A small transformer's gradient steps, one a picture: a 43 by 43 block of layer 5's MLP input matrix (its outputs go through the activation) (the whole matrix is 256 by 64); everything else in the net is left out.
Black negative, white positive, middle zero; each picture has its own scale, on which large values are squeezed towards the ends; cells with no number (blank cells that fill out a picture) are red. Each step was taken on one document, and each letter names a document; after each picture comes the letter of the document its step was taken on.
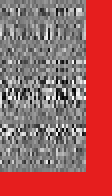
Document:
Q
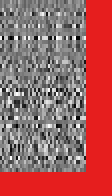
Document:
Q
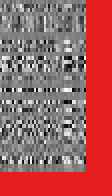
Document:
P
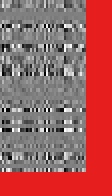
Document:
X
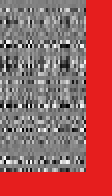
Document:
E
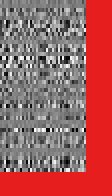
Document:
E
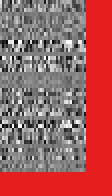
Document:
P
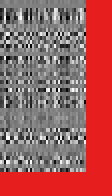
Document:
E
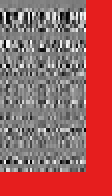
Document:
E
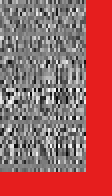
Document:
Q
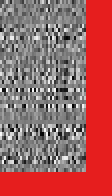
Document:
Q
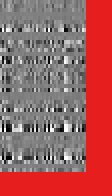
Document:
X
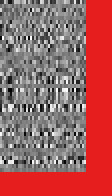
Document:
Q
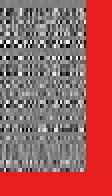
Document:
E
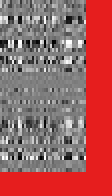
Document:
P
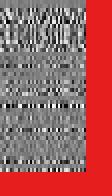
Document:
E
